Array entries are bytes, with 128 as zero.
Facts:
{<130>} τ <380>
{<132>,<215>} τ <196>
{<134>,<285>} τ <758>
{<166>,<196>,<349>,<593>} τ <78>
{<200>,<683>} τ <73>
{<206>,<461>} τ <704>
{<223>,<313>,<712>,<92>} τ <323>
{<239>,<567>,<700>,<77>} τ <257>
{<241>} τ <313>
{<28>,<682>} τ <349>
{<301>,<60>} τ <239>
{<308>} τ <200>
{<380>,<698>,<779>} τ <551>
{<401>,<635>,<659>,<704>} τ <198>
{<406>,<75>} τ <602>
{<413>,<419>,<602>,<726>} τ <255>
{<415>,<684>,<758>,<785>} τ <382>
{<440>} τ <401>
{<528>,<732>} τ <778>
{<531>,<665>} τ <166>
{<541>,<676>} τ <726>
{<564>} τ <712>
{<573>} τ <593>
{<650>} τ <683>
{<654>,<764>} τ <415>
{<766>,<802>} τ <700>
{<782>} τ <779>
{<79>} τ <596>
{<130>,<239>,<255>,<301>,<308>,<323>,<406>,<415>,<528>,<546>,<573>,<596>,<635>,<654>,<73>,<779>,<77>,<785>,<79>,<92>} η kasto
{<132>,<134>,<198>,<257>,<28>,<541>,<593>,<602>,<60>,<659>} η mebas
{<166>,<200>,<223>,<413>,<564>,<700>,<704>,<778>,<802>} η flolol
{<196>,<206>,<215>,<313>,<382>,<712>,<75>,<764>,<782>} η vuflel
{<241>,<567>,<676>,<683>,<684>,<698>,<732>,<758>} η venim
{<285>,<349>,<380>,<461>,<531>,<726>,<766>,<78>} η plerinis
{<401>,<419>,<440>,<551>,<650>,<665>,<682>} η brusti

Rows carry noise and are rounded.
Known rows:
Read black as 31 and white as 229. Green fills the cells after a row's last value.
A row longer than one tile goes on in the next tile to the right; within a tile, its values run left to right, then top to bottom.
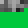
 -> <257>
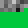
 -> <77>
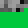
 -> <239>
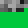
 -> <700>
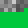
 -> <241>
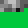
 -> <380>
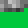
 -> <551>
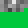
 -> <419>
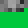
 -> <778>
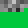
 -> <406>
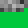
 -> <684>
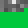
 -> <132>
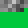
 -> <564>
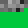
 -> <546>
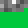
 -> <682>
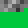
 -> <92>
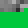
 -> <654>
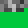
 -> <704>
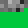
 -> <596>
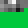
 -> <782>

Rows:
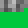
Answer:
<440>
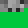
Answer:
<255>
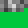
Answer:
<401>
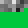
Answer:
<766>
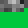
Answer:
<593>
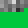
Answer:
<698>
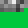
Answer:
<764>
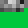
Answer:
<382>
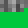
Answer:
<659>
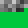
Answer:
<802>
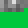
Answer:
<650>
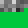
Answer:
<567>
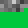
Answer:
<573>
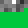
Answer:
<531>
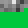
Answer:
<285>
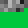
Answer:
<323>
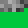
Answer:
<683>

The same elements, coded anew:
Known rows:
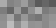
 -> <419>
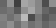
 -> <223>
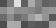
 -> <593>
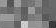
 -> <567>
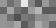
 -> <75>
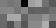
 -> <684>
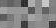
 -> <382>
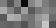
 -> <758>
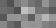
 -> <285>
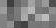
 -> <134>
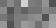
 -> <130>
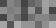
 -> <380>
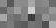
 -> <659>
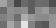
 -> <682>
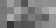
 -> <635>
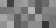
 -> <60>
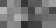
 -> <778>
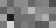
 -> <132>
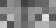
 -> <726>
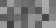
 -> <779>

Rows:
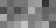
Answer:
<241>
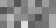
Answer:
<440>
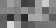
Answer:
<196>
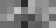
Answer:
<198>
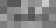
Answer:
<206>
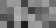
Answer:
<415>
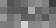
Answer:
<698>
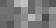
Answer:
<573>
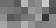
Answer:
<782>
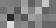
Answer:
<215>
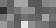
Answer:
<766>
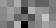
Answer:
<602>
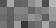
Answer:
<323>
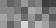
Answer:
<676>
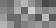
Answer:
<541>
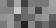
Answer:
<257>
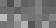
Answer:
<732>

